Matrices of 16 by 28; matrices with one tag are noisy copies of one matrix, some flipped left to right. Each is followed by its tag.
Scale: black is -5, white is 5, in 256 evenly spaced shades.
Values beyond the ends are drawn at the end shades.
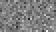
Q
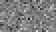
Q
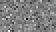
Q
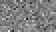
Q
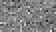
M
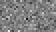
Q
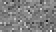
M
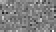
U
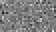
U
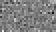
U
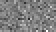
Q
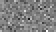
Q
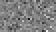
Q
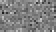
U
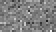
M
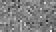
M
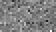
M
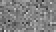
M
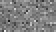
M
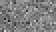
M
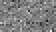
M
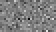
Q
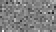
U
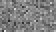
M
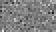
U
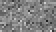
M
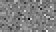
Q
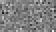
U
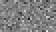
Q
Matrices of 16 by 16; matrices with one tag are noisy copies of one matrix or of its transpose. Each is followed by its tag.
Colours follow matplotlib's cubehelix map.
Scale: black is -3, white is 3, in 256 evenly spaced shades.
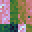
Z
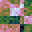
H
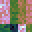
Z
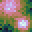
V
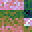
Z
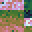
Z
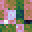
H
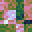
H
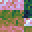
Z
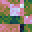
H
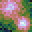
V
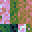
Z
